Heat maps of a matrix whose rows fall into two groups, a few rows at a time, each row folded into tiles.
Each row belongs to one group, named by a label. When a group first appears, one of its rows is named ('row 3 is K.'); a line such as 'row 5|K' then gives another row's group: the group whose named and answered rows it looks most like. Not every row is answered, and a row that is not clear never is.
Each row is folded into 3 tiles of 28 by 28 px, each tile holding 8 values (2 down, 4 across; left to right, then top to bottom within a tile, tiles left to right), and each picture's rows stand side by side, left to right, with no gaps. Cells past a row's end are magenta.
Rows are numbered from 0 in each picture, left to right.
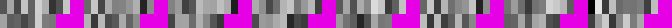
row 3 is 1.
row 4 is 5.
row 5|5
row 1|5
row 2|1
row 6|1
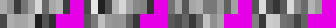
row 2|5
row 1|1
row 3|1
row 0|1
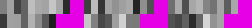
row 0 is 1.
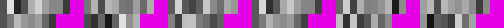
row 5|5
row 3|1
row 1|5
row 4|5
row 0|1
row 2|1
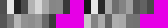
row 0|1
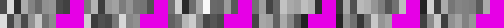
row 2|1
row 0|5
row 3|1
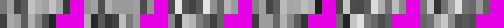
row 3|1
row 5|1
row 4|1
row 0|1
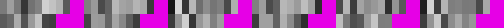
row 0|1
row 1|1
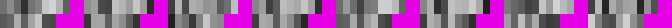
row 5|1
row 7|5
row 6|1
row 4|1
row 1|1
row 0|1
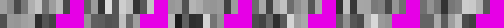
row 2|5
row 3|5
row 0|1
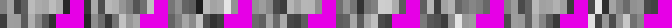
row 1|5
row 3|1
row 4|1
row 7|5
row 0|1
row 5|5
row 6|1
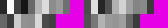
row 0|1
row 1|1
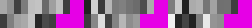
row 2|5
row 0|1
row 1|5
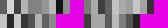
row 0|5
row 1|1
